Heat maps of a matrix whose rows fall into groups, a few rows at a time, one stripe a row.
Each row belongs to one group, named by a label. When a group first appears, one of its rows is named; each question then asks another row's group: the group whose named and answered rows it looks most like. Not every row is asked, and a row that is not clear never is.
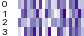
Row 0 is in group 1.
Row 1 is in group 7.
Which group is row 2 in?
1
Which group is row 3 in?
1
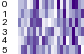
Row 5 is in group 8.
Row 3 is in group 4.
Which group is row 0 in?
7
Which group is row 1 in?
7
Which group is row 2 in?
1
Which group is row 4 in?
7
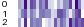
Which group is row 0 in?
1
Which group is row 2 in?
1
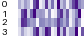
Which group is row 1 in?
8
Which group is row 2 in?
8
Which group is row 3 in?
7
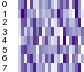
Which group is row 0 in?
8
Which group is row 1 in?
8
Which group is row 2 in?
8
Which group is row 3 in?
4
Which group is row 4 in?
7
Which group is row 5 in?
8
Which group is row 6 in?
4
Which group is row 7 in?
8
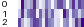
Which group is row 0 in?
7
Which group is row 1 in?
4
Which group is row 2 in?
4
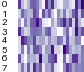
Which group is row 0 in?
4
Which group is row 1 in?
7
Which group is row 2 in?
1
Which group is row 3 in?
4
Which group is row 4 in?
8
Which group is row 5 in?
4
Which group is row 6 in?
4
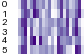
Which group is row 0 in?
8
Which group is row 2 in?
8
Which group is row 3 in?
8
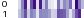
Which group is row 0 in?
1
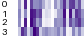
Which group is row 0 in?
1
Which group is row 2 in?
1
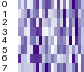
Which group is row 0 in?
7
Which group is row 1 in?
7
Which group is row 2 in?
1
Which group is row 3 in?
1
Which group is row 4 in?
1
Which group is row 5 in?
7
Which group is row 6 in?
4
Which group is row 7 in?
7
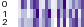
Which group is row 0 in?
7
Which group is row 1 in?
7
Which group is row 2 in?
7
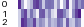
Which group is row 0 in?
4
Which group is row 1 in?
8
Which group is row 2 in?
8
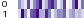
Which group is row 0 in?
4
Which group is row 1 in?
7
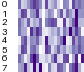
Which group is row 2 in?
4
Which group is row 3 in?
1
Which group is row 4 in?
7
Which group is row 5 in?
7
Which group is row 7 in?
1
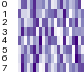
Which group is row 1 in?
4
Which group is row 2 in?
7
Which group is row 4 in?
4
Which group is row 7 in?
7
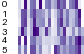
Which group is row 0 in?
1
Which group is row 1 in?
8
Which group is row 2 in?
8
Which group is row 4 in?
1
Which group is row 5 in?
1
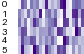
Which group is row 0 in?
7
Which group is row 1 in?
4
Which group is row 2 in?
4
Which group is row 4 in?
4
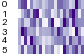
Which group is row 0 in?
8
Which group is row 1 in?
7
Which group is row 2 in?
4
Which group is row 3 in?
8
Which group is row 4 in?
1
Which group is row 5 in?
4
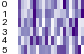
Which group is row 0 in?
4
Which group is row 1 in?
4
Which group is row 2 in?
1
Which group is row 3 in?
7
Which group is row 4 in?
4
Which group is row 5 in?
8
